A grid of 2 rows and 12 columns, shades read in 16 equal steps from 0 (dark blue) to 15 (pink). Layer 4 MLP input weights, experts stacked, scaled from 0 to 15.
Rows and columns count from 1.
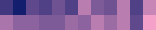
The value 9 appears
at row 2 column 6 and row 2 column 9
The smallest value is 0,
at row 1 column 2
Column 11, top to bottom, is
4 5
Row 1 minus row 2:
-7 -8 -3 -3 -1 -5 3 -4 -3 0 -1 -3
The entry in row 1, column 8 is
7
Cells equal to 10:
1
